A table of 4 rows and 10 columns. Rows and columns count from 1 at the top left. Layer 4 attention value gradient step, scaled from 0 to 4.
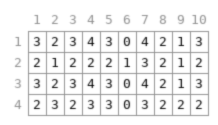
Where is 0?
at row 1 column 6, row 3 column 6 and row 4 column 6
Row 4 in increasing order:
0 2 2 2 2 2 3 3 3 3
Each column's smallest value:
2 1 2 2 2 0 3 2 1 2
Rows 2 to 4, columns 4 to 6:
2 2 1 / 4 3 0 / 3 3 0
